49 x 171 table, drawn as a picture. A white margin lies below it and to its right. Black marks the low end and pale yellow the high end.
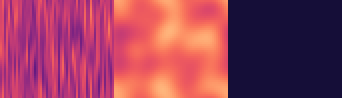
It is made of 1 by 3 panels. Panel 1,1: middling, streaked downward. Panel 1,2: high, smooth. Panel 1,3: very low, flat.
